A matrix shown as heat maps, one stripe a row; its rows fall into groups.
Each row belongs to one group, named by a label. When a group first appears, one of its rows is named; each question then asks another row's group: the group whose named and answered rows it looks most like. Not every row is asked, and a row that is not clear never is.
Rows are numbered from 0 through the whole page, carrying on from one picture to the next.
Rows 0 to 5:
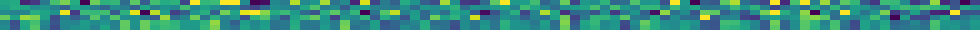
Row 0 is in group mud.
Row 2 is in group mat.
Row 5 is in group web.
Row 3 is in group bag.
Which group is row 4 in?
web
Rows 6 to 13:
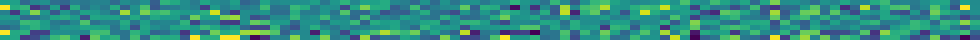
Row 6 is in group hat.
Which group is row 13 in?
mud
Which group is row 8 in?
web
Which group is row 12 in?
mat
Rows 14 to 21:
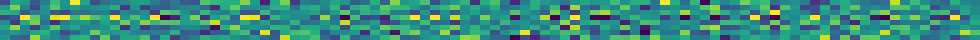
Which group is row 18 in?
web
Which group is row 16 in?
hat
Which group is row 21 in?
bag
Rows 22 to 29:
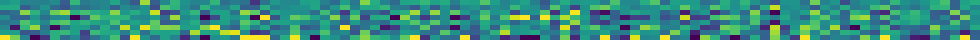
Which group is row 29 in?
mat
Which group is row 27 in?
web
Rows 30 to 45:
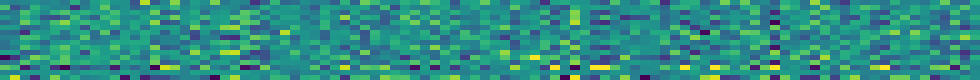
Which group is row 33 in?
web
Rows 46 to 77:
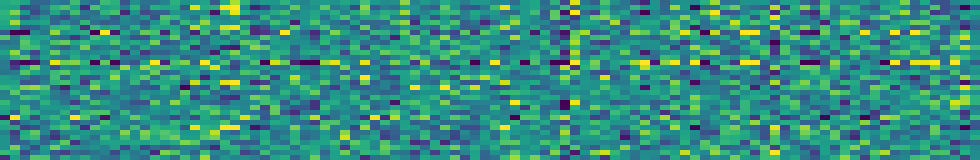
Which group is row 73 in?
web
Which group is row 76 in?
hat
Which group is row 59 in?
web
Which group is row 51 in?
mud
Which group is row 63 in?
bag
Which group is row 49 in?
hat
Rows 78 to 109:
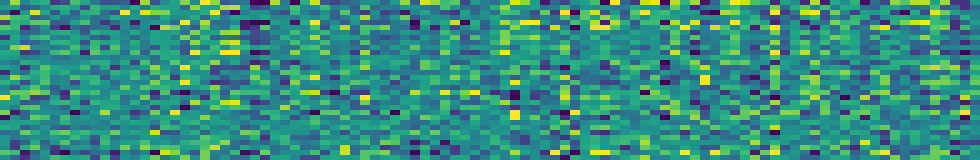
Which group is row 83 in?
hat
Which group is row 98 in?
mud
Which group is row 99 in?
bag
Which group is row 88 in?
mud
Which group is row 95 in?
web
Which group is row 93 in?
bag
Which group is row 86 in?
mud
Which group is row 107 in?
web
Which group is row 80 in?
web
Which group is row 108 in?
hat
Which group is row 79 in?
mud
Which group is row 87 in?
bag
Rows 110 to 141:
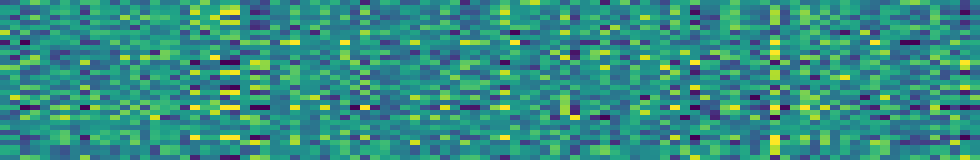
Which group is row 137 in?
mud
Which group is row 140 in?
hat
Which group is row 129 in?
bag
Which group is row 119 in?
web
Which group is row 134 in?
mat
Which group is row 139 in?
hat
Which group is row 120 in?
hat
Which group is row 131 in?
mud
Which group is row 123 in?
mat
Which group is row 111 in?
mud
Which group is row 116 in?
mat
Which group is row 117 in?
mud
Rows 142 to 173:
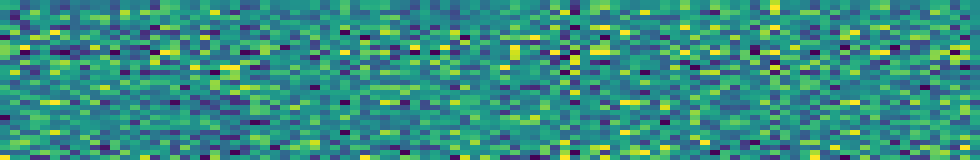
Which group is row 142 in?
hat
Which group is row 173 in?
mat
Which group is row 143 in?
hat
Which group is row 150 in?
mat
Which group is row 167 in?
web
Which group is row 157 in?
mud
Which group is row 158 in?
web
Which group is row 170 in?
bag
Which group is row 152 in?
hat
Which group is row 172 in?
web
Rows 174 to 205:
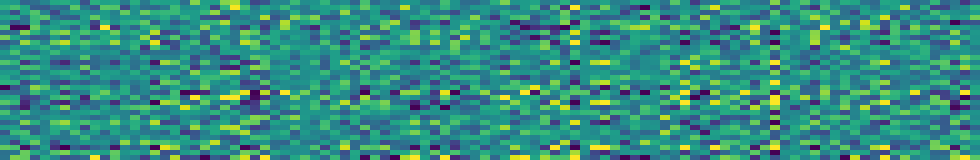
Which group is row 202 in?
web
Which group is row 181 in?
mat
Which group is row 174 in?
mud
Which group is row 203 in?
hat
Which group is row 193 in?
mud
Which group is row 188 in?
mud
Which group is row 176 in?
web
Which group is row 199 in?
mud
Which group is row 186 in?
hat
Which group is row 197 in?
mat
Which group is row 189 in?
bag
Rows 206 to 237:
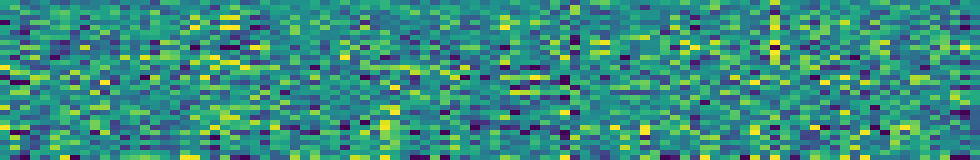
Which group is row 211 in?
mud
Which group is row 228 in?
bag
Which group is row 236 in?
bag
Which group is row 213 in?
web
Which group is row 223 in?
bag
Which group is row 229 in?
mud
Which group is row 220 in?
bag
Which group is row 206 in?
hat
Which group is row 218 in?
mud
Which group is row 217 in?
web
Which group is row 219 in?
mat
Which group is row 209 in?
mud
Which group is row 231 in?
mat
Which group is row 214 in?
hat
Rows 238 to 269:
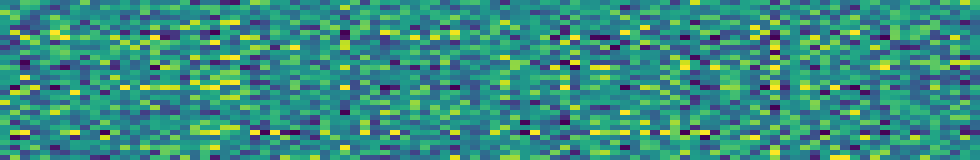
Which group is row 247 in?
mat
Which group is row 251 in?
hat
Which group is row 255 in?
web
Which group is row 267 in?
web
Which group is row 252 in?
mud
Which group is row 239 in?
web
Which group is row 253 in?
bag
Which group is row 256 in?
bag
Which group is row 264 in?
bag
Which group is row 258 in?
mat
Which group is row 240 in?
mat
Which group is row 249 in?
mud
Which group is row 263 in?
mud
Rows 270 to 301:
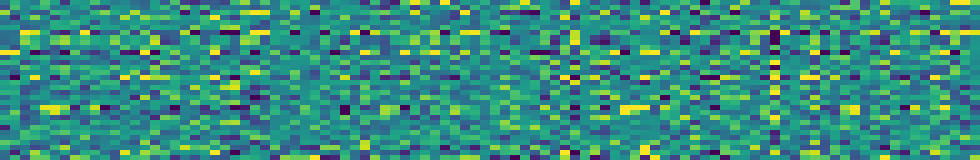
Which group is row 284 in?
mat
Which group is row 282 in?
hat
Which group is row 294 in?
mud
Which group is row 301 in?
bag
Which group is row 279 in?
web
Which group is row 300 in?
web
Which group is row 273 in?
web
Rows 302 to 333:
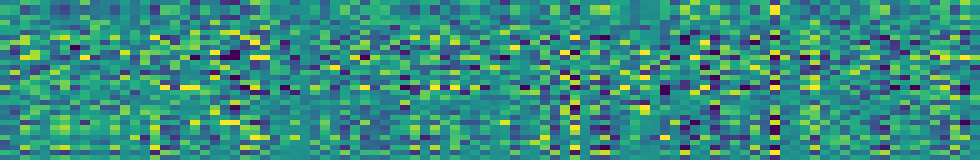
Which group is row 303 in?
hat
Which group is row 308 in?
mud
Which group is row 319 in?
bag
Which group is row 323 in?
web
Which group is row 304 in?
hat
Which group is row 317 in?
web
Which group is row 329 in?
mat
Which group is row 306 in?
mat
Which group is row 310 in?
bag
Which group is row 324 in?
web
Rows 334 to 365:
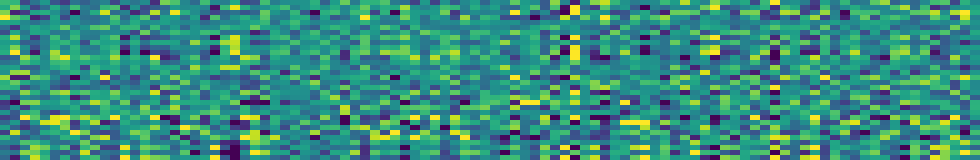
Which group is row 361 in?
mat
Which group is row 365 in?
web
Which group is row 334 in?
hat
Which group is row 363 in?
web
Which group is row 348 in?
bag
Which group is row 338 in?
mat
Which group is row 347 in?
mud
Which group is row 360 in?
bag
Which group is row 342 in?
mud
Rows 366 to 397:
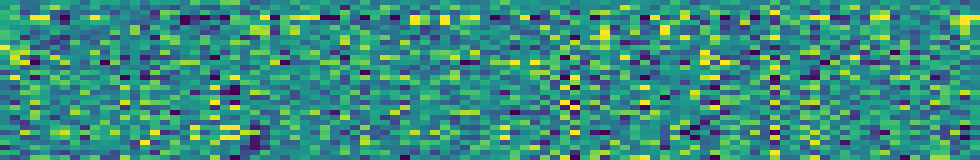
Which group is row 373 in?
hat
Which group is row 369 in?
bag
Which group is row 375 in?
mat
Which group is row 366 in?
mud
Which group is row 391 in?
mud
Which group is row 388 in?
bag
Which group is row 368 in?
hat
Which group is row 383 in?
web
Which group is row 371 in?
mat
